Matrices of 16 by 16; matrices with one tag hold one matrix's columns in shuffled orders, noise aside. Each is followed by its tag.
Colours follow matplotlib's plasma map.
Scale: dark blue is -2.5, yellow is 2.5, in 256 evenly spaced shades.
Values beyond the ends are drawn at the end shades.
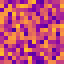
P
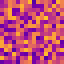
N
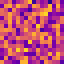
P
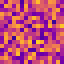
N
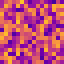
P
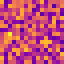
N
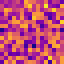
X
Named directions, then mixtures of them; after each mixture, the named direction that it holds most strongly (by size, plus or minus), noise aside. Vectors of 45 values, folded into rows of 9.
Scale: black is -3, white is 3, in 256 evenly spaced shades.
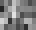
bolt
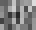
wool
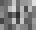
wool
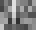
bolt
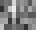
bolt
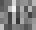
wool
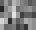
bolt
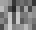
wool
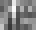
bolt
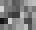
bolt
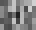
wool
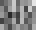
wool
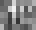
wool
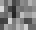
bolt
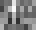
bolt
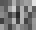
wool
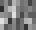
bolt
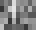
bolt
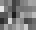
bolt
